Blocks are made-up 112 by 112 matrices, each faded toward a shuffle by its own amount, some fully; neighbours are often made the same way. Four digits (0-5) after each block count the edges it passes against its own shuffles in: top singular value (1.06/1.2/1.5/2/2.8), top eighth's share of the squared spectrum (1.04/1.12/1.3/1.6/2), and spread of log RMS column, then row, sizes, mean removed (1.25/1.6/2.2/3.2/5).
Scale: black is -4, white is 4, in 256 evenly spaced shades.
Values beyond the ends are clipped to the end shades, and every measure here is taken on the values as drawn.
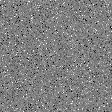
1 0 0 0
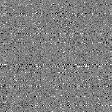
4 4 2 3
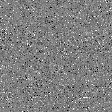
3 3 1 2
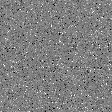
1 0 0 0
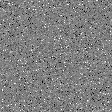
1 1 0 0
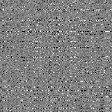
4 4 2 3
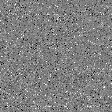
3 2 0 1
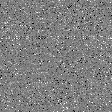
3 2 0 1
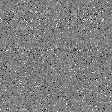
3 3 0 2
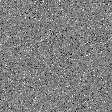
2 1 0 0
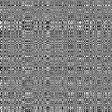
5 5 4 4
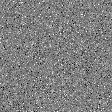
2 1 0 0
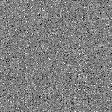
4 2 1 1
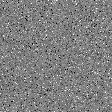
0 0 0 0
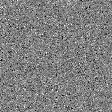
3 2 0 1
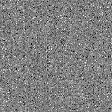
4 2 1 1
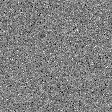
1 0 0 0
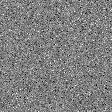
0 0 0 0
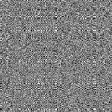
5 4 3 3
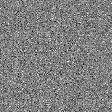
3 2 1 1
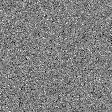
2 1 0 0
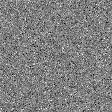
1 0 0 0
